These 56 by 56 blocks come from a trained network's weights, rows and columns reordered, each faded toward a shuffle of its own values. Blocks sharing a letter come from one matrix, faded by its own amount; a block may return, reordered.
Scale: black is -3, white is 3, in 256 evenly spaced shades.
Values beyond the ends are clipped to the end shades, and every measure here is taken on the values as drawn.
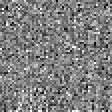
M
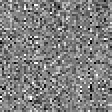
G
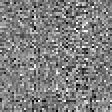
G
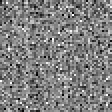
M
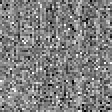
M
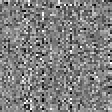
G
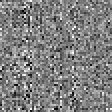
G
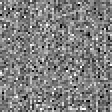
M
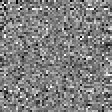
G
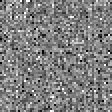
M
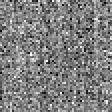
M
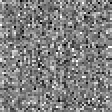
M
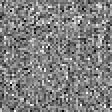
M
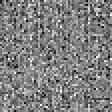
M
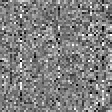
G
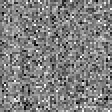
M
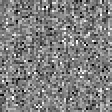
M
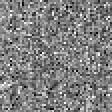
M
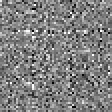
G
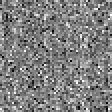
M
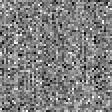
M
